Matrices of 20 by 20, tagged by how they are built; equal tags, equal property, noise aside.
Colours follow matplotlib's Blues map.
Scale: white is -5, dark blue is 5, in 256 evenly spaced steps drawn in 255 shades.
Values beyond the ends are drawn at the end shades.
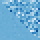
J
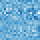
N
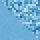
J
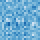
N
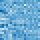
N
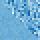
J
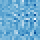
N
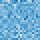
N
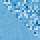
J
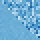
J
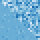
J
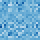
N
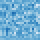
N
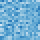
N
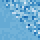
J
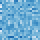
N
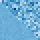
J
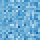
N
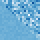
J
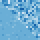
J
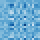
N
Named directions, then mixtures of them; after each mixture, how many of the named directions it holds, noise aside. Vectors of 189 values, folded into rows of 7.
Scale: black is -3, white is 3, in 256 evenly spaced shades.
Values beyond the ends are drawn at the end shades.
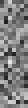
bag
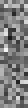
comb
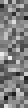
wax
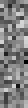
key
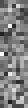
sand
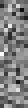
three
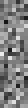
three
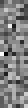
three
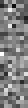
three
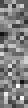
three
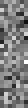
two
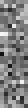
two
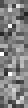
one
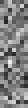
one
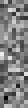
two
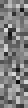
two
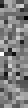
three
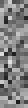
one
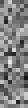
one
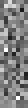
two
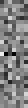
three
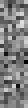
one
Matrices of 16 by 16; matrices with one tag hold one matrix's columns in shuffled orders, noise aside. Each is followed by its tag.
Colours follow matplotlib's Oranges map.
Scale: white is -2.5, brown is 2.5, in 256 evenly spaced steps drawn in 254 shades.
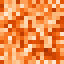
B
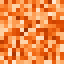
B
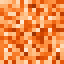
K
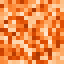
B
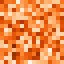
B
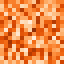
B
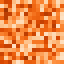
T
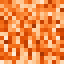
B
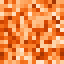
B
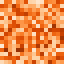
K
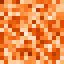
B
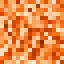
B
